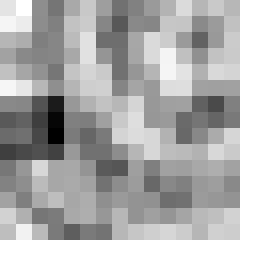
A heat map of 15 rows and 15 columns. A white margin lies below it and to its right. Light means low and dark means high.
The field is mottled with small blotches. In the middle left lies a patch that is higher than the rest. Concentric rings centre on the top right. The middle left is the roughest part. The middle left is the ninth with the highest average. No single row or column stands out from its neighbours.
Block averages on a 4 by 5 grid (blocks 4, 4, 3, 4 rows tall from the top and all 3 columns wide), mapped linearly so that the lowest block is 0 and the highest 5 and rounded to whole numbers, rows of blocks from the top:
1 1 4 0 1 / 3 3 1 1 3 / 5 5 3 1 1 / 1 2 2 2 1
